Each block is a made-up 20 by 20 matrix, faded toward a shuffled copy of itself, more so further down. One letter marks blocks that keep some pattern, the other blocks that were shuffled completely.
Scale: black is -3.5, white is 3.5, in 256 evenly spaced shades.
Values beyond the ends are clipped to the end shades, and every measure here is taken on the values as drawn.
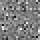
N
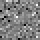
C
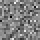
N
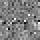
N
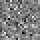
C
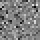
C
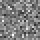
C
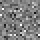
N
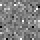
C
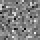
C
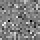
C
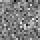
C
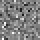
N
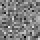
N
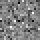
C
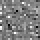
N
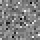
C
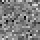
C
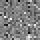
N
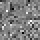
N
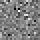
C
